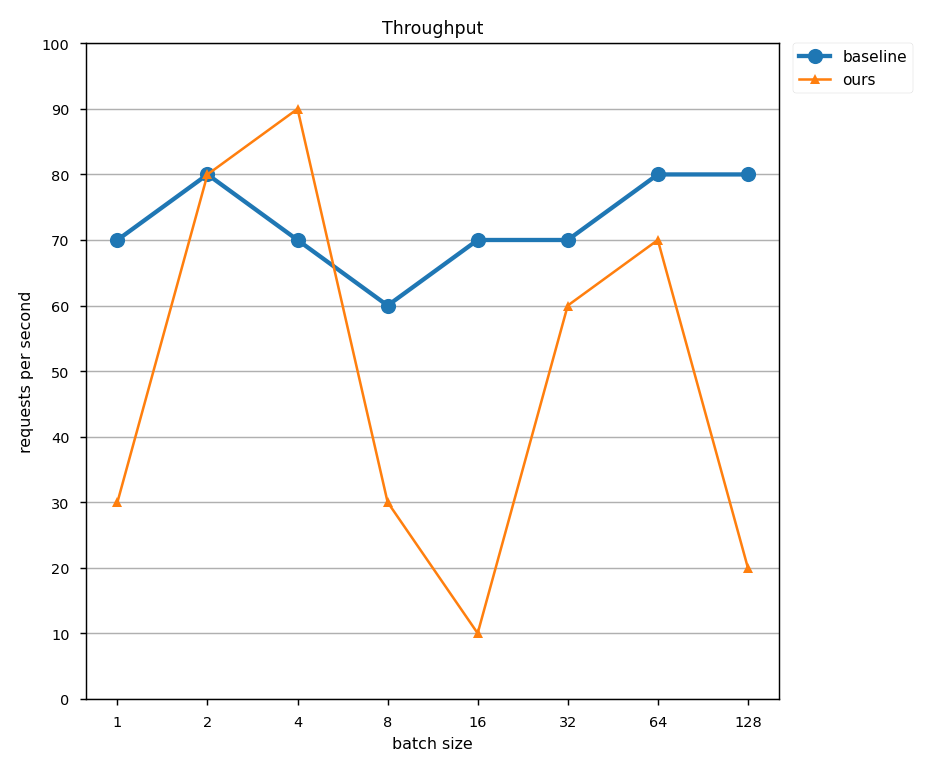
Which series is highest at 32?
baseline
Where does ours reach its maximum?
4
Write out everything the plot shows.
Title: Throughput
x-axis: batch size, ticks 1 2 4 8 16 32 64 128
y-axis: requests per second, ticks 0 10 20 30 40 50 60 70 80 90 100
Legend: baseline, ours
Values:
baseline: 70 80 70 60 70 70 80 80
ours: 30 80 90 30 10 60 70 20
